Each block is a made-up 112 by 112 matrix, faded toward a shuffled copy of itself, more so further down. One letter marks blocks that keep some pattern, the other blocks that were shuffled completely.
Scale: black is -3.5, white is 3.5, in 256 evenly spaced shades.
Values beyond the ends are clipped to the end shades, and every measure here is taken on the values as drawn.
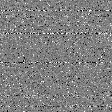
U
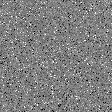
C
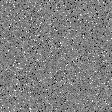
C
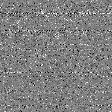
U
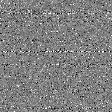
U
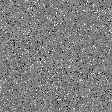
C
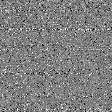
U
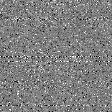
U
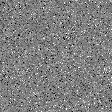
C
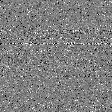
U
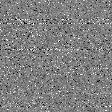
U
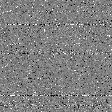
U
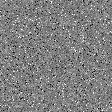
C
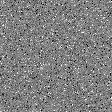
C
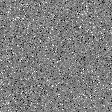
C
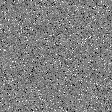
C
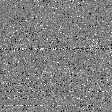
U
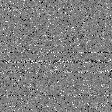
U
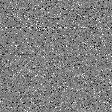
U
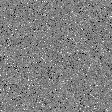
C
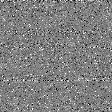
U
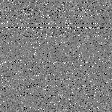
U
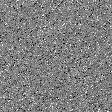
C
